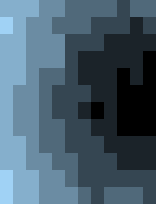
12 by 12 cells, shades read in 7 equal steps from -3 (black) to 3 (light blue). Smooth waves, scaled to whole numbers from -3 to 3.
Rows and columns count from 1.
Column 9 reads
0 -1 -2 -2 -2 -2 -2 -2 -2 -1 -1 0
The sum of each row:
7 1 -4 -7 -10 -12 -14 -11 -6 -3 3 8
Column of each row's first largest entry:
1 1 1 1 1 1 1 1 1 1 1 1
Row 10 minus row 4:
0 0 0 0 -1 1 1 1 1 0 0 1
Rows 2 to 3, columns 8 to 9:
-1 -1 | -1 -2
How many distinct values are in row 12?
5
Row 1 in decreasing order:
2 2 2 1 1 0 0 0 0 0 0 -1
